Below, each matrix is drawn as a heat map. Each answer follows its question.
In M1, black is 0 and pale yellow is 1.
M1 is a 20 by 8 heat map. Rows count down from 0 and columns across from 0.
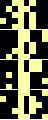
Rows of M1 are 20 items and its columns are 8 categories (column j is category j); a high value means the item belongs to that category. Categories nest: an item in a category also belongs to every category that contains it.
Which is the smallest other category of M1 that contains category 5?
3
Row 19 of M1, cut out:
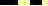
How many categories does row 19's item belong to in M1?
3
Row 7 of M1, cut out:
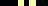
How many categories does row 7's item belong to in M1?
2
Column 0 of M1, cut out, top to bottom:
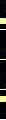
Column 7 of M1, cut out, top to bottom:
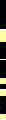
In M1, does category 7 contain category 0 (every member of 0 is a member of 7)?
no
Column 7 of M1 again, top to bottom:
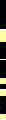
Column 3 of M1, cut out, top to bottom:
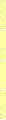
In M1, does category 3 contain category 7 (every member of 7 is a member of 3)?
yes
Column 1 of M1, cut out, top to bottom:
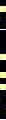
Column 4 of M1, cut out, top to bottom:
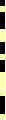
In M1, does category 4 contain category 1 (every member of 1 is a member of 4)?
yes
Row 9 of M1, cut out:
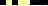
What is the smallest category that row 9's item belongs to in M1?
1
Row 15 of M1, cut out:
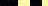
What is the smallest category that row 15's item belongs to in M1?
7
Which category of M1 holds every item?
3
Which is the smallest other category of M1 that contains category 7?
4
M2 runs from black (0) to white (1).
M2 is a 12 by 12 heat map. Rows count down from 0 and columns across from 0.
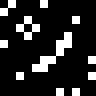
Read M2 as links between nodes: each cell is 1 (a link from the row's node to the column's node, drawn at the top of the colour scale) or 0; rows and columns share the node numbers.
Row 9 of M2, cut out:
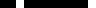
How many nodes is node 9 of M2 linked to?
2
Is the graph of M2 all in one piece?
no
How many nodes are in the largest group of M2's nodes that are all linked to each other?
2
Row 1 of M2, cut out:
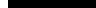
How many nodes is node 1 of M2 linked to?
1
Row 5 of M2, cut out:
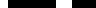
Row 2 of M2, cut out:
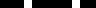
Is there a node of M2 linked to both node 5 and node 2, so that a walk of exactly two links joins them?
no
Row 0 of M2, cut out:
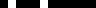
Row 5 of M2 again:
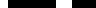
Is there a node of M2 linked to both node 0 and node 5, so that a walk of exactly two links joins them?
no
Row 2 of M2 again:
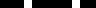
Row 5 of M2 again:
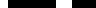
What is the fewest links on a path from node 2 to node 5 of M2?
4
